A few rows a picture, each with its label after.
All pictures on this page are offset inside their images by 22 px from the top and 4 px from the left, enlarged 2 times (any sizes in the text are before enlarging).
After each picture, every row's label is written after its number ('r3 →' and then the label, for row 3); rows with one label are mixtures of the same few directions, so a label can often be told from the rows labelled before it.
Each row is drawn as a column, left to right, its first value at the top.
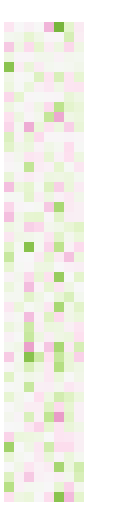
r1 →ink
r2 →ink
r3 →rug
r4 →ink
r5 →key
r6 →key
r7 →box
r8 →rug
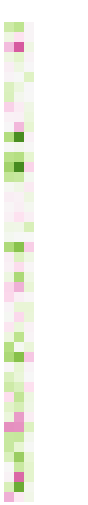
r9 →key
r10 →key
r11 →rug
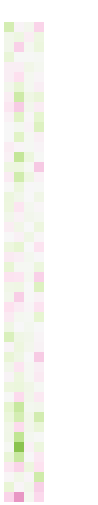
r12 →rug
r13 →key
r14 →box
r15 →key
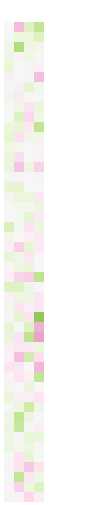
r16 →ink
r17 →key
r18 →rug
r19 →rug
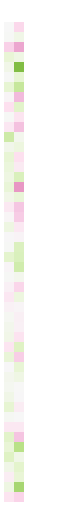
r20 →key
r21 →ink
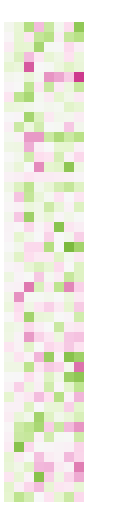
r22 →key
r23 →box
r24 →ink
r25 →key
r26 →rug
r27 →ink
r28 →rug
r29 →rug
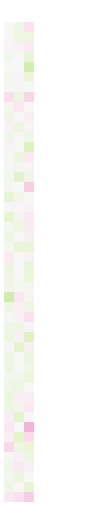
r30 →box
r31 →key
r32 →ink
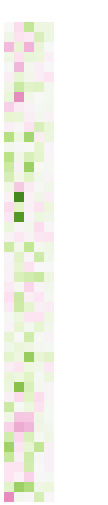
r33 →key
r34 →box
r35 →key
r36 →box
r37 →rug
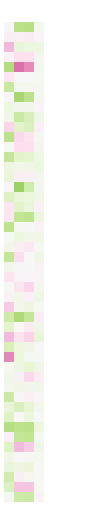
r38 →ink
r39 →ink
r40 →ink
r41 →rug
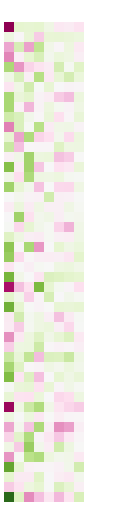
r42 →rug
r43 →ink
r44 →key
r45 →rug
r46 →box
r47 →ink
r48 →ink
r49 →rug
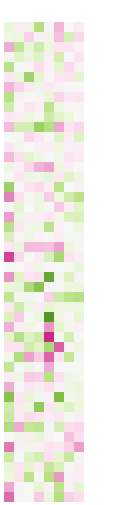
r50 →box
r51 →ink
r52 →rug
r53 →rug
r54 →rug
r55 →key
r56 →box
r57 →box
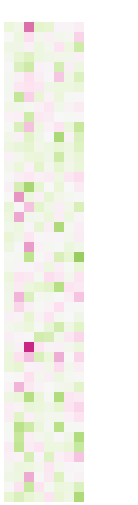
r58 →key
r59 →box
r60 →key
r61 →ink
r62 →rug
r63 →ink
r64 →box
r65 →box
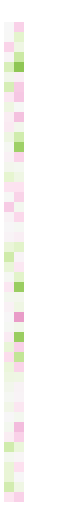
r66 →ink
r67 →ink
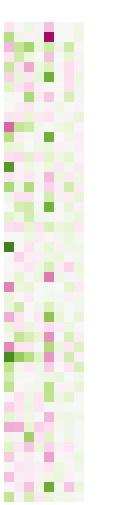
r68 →rug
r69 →ink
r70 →ink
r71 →ink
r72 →box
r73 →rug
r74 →ink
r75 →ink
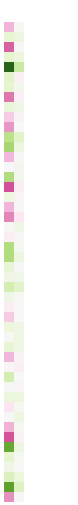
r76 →ink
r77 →ink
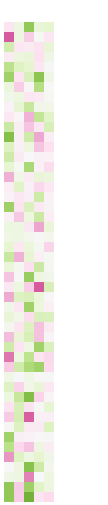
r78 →box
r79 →box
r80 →key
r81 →ink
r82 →rug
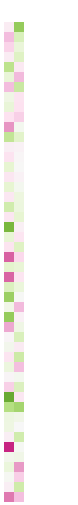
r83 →box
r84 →rug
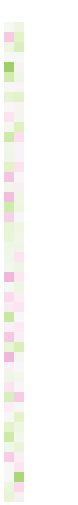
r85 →box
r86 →key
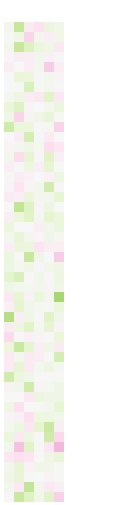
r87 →rug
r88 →key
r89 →box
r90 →key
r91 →ink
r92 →box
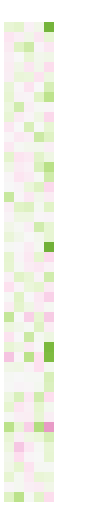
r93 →ink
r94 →key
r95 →ink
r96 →ink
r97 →key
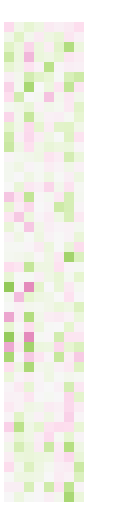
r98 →ink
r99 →box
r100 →ink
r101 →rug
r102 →ink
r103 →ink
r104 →box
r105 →rug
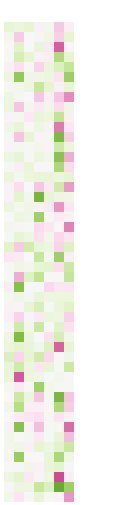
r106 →key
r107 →rug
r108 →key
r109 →box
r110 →ink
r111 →key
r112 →ink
